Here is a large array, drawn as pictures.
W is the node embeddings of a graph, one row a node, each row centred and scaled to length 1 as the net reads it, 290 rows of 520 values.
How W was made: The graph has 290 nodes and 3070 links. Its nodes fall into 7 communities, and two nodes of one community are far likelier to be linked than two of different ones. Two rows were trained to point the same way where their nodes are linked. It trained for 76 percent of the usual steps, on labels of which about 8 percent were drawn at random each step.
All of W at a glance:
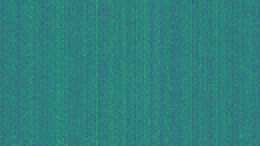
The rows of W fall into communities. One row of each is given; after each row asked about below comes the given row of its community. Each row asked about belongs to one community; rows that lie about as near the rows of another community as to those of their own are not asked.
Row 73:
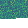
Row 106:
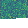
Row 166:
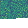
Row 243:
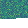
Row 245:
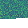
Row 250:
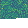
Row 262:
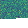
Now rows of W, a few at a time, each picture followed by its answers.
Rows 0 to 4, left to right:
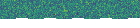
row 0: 106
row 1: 245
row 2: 73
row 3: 106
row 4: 262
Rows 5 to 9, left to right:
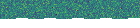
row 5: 106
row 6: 250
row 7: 73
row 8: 245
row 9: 166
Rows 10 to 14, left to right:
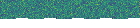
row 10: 250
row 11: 243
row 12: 262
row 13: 262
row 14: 262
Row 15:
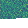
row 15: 250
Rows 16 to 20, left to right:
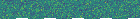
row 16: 166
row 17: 262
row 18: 262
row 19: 106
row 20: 262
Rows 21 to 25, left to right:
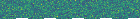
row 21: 166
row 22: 243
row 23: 73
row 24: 245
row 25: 73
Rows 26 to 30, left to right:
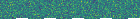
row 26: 262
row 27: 106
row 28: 73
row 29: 166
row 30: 262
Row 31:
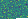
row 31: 73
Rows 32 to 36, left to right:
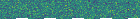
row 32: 250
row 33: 106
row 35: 166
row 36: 106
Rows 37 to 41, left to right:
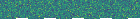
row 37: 262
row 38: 262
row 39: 106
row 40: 73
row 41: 250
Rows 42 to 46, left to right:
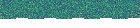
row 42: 245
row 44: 245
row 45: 250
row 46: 73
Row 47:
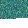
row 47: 73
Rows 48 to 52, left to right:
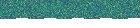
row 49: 106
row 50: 166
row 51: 245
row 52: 262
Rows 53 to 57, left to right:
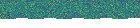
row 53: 250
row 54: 262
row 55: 250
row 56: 245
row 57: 166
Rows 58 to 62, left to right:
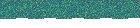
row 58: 106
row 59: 250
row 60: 245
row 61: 73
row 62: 245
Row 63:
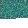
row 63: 73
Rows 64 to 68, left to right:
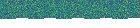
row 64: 243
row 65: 250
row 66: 73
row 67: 166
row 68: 250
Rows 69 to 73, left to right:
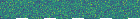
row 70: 166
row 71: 73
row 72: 73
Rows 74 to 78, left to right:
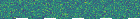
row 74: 262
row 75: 106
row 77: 166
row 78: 250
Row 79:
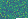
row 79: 243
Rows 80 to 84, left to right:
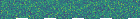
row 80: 106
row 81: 262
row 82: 166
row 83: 262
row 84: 106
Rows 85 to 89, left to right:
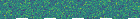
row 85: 73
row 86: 245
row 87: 245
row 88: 262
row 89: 106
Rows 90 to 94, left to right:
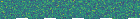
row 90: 243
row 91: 262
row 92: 262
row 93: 262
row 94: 106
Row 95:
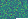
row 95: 250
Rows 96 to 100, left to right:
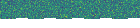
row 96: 166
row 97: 245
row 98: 262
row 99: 250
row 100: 262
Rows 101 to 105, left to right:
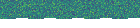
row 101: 250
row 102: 106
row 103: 250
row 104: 245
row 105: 250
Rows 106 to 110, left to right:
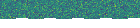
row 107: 243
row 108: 243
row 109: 262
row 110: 73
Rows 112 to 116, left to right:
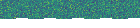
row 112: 243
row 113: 262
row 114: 166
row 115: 250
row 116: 243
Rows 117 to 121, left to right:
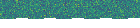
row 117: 245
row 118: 250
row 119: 243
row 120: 262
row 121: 73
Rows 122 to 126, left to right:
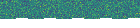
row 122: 245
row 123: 73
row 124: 250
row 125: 250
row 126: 245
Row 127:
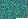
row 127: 73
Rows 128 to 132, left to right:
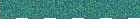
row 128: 245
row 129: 262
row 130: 106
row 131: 73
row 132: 262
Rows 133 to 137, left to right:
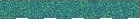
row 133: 245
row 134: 243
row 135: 250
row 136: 166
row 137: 73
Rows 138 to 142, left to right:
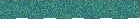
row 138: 166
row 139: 106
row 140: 262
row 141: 250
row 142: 243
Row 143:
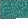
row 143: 243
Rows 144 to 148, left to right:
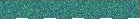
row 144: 245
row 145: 166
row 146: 262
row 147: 106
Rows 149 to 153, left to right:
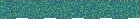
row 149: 166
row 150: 166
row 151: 73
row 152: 73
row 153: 262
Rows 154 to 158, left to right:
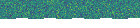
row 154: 250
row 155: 262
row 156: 166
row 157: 250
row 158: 106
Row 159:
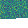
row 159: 243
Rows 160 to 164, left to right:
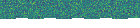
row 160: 262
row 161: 166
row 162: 106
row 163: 73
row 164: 106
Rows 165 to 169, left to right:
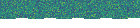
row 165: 73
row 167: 245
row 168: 243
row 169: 73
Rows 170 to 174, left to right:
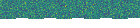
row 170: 243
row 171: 250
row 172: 243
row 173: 106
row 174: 73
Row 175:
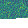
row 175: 73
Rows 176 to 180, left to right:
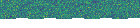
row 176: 262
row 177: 73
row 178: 262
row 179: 166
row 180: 250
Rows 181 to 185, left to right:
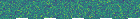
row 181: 166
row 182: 245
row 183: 73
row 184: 262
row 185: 166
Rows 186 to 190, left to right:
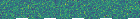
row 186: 106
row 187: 250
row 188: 262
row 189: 243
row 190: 166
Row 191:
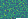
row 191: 262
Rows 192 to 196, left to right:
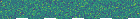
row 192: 106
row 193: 106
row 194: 243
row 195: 166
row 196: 243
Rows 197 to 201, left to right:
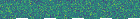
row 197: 73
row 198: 166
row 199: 73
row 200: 106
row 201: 250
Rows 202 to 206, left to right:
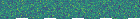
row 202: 166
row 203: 262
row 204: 106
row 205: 262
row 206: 250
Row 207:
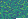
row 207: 106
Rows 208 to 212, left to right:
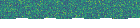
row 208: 262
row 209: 166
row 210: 166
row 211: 73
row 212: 262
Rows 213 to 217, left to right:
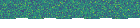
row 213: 73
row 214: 245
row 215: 245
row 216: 73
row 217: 250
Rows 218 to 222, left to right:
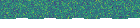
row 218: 73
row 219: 243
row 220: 245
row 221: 245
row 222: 250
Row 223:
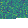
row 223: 106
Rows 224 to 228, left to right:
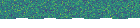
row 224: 106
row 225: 262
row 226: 262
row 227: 106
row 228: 250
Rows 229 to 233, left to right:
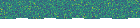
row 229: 245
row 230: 106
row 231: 73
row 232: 250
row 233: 262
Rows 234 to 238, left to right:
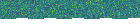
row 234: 250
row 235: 262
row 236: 250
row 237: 106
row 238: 106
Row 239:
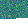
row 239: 243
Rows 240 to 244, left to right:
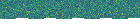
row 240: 106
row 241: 73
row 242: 245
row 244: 106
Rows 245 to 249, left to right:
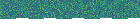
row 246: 243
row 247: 250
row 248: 245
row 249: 106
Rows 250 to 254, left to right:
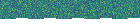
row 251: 243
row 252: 262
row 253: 245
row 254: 73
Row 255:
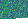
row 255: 73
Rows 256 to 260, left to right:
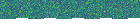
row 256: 166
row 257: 243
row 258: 245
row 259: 106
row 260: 262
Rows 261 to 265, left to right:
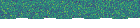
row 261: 250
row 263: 73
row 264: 243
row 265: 250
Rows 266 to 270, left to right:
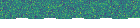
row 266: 245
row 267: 73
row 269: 73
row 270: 166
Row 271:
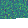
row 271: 73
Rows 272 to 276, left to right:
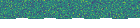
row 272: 73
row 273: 245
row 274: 73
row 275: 166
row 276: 262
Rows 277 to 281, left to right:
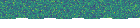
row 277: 245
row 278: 262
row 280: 166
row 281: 250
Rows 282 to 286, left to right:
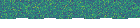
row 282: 106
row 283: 243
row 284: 250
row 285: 262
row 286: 245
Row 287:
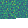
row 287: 250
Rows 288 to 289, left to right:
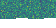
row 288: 106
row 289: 73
